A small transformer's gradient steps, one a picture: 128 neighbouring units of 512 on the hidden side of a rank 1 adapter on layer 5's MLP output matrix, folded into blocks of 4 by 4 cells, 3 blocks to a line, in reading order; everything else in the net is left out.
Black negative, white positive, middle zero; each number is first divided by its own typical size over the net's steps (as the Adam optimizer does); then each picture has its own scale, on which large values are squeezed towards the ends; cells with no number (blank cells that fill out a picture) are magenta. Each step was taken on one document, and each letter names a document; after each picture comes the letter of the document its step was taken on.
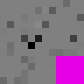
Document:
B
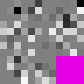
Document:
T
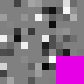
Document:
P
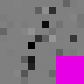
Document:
B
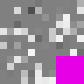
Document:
T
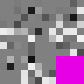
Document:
T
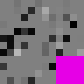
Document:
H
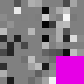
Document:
P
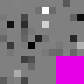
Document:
B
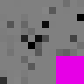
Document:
B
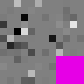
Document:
H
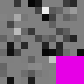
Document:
P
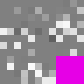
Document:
T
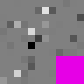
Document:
B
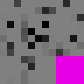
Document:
B
